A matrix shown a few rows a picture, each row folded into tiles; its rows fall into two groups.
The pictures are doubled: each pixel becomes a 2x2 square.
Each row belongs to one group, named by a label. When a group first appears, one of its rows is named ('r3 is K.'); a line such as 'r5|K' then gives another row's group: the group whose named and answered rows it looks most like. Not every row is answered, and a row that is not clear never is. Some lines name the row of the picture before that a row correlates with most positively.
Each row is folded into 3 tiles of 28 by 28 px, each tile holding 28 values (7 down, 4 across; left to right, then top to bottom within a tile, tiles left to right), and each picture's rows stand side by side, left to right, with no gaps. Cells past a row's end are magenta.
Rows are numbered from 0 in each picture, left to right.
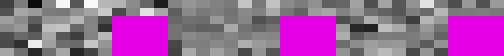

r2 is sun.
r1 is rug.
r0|rug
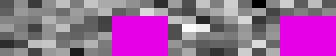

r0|rug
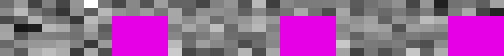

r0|sun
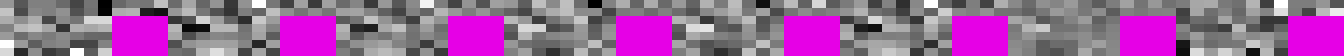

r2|sun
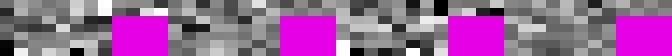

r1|sun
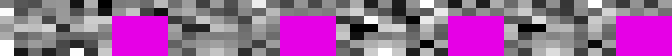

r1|sun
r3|sun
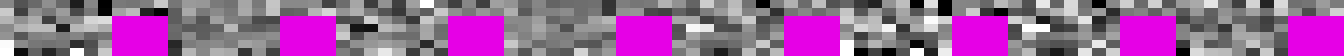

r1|rug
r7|rug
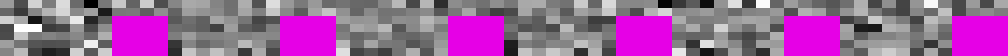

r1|rug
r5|sun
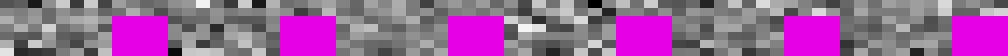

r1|rug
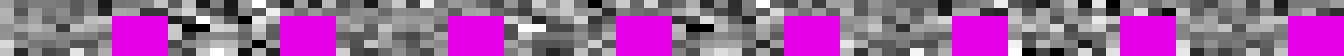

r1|sun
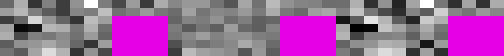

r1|rug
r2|sun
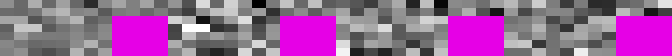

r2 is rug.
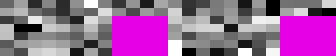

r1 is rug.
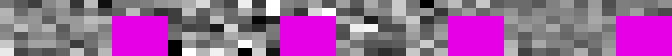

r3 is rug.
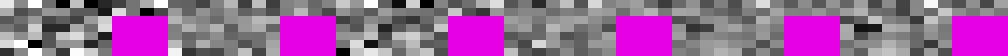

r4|sun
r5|sun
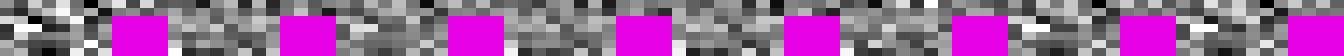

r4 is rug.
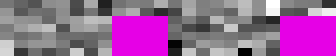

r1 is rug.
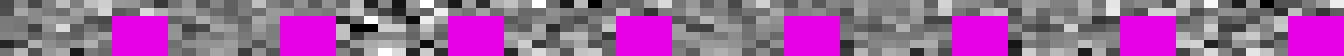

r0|rug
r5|rug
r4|sun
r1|sun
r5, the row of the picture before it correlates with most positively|1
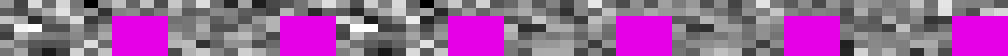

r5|rug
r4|sun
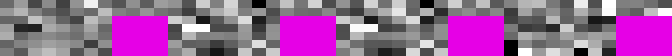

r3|rug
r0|sun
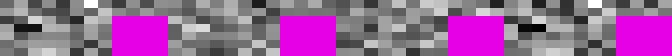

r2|rug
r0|sun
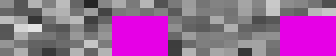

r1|rug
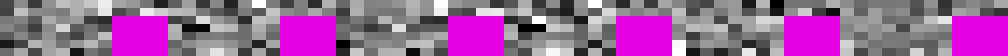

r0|rug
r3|sun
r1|sun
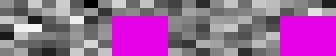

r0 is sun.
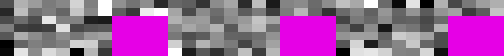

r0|rug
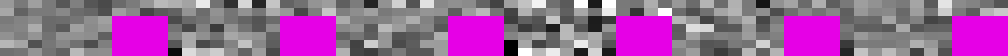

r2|rug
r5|rug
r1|rug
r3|rug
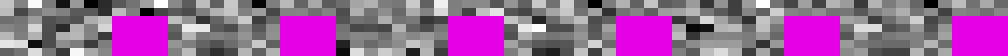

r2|rug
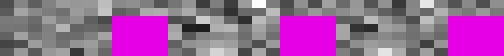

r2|sun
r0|rug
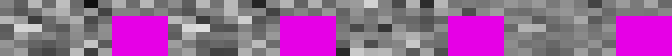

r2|rug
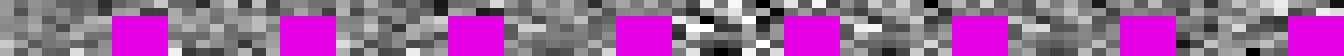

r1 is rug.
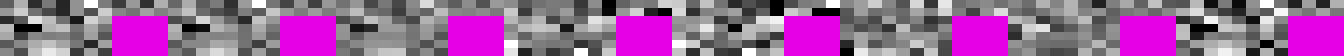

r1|sun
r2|sun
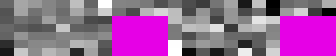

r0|rug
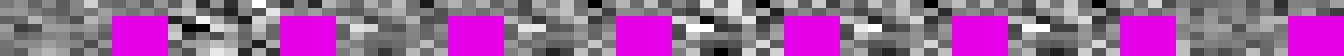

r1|sun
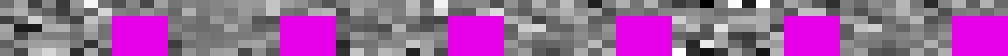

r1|rug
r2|rug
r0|sun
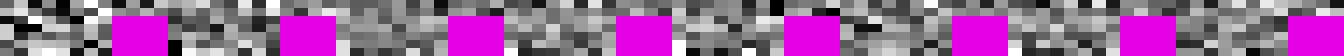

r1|rug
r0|sun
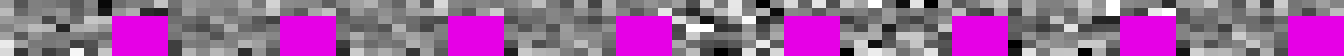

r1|rug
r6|rug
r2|rug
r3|rug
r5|rug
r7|rug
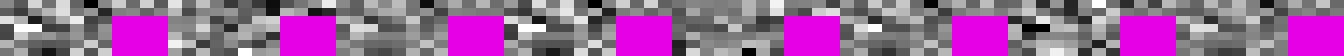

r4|rug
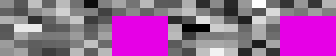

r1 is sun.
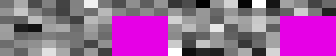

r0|sun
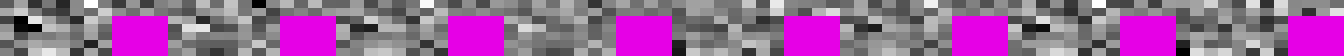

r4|rug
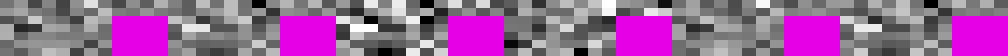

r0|sun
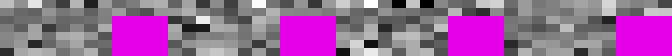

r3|rug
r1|sun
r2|rug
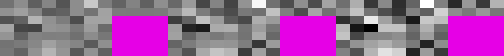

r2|sun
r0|sun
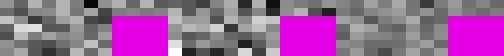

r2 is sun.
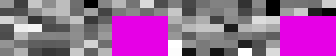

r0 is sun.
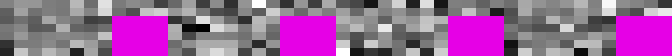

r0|rug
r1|sun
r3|rug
